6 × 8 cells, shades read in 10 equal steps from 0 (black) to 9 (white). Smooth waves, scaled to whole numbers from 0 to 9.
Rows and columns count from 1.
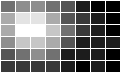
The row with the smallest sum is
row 6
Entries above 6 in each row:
0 2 3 2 0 0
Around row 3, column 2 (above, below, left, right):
8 7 6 9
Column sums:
26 35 36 29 15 7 5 1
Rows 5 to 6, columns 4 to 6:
4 1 1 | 2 1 0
